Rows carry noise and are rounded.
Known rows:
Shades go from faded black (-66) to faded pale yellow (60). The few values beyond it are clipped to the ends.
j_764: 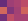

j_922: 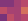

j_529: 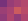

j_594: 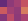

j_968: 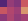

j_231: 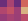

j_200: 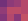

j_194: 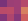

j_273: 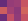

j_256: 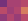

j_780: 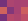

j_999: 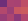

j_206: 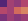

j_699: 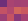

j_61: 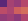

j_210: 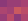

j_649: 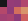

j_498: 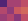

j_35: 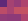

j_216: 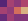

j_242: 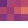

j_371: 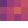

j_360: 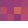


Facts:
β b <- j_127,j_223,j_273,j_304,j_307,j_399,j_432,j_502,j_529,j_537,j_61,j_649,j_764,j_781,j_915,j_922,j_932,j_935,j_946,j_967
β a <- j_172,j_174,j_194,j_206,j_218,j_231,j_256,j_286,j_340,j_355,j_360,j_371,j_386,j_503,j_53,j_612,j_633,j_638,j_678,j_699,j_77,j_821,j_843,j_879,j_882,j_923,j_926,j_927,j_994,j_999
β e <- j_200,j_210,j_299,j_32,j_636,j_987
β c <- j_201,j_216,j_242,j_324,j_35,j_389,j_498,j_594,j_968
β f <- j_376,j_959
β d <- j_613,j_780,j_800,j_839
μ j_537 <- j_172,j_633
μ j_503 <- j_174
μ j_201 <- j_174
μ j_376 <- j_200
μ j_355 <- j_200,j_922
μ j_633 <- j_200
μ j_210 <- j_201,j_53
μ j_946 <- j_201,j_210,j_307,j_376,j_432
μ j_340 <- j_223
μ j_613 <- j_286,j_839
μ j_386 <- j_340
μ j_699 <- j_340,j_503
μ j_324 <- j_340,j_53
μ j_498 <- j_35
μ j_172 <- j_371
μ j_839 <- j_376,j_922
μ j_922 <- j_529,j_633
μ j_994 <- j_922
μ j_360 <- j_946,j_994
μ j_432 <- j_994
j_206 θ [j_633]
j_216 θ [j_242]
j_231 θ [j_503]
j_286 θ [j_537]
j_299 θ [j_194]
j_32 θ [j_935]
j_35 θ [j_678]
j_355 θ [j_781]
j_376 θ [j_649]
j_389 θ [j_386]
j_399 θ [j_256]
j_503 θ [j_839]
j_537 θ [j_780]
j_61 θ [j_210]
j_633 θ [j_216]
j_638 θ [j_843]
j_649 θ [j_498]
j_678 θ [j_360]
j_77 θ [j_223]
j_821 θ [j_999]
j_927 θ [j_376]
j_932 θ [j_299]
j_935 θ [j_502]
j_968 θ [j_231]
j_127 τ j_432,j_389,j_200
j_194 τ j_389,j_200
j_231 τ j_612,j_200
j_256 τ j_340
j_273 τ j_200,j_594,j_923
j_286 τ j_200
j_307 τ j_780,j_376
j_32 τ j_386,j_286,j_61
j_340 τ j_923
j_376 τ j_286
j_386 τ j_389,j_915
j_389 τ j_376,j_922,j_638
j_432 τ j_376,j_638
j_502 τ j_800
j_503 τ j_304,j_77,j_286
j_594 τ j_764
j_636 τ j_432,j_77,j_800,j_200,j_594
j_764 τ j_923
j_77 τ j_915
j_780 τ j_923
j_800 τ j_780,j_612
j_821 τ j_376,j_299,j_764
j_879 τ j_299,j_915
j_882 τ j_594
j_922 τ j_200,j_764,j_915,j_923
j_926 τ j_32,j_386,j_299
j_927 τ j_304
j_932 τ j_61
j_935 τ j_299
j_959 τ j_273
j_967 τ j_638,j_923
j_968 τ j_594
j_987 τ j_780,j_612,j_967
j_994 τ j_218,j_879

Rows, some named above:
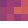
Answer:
j_839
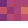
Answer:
j_967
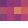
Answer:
j_355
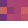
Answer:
j_780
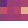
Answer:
j_821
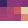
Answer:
j_376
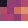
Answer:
j_649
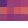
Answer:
j_299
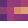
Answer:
j_633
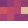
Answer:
j_386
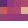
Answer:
j_77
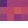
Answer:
j_223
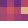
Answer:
j_503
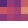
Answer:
j_968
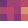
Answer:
j_127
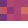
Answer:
j_967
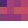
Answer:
j_35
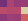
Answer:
j_389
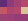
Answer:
j_77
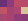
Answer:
j_879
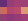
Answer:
j_935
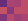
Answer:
j_923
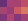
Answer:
j_242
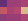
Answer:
j_821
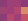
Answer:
j_307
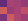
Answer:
j_340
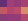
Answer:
j_932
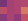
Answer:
j_502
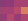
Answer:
j_994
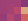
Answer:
j_432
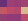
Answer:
j_32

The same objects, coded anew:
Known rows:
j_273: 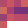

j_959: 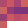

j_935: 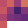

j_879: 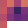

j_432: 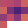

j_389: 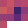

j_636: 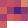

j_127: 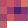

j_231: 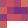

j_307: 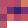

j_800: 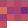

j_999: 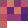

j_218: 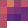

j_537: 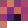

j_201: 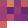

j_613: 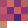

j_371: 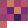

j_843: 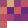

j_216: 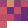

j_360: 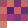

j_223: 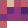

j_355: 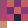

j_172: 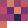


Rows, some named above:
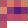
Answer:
j_194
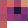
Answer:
j_926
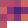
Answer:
j_432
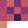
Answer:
j_355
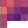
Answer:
j_915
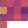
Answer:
j_502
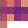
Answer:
j_927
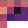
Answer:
j_386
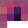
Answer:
j_286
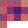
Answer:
j_922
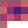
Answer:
j_432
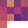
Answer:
j_206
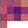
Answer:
j_922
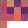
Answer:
j_498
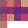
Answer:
j_927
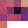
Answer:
j_503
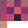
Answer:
j_355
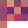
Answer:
j_649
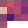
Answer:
j_780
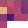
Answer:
j_780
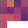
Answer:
j_35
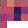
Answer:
j_77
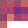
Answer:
j_968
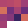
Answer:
j_200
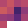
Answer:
j_389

